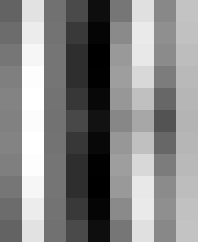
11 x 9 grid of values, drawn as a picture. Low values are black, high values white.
Grain: streaks running down. Mirror symmetry: top to bottom. Average level on the scale: 50%.
